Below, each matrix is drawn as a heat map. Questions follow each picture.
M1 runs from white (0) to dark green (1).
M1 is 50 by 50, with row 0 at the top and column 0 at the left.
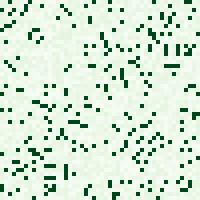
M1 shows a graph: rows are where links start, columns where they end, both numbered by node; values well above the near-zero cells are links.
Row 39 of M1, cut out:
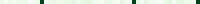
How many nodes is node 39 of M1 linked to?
3
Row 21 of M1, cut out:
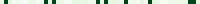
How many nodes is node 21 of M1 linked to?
9
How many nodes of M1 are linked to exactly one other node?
0
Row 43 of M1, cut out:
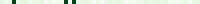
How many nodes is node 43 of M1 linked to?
3
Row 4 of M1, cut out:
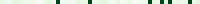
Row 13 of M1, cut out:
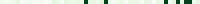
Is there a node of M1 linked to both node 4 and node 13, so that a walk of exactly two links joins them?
yes
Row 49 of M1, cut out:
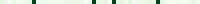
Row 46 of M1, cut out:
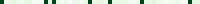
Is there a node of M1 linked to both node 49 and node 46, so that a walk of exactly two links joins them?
no
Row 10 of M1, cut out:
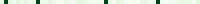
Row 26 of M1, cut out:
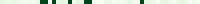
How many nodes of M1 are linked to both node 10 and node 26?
0
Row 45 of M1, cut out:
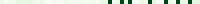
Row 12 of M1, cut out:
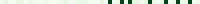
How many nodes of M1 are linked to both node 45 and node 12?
7
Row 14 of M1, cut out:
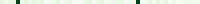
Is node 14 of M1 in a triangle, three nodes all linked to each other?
no
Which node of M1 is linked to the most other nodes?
node 37
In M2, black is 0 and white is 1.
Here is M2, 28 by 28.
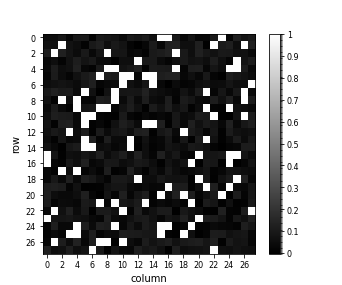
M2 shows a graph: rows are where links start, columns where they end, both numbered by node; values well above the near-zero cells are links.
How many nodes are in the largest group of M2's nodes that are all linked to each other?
3
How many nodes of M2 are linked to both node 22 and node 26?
2
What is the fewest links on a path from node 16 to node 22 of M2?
6
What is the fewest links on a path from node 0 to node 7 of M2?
4
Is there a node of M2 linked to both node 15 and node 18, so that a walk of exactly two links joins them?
yes
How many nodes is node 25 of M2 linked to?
4
